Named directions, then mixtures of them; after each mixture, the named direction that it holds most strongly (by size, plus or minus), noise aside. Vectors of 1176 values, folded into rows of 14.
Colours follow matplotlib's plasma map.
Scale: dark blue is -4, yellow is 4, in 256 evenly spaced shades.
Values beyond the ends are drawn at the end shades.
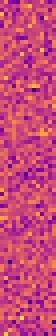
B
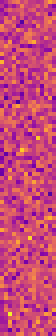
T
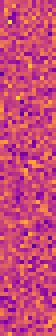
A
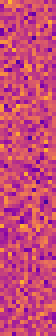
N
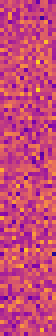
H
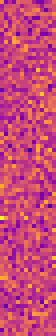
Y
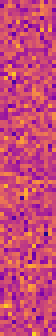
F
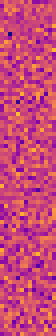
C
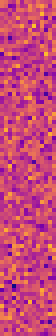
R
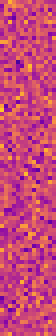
N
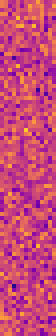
R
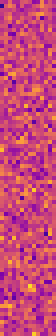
F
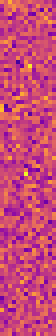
N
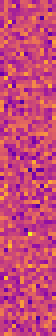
A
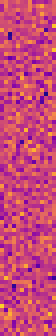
C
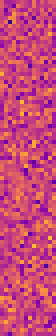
A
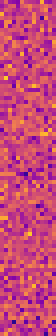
B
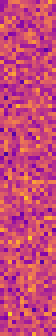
T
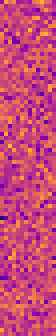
Y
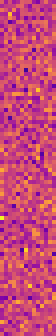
H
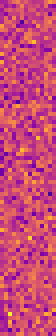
T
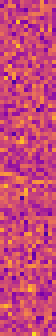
F
